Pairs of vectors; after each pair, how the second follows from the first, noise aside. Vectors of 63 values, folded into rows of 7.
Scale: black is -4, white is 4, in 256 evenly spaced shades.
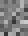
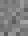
shrunk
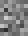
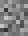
copied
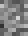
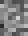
copied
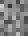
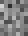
copied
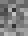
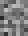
shuffled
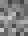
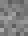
shrunk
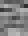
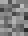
shuffled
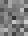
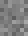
shrunk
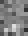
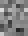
shuffled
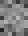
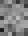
copied
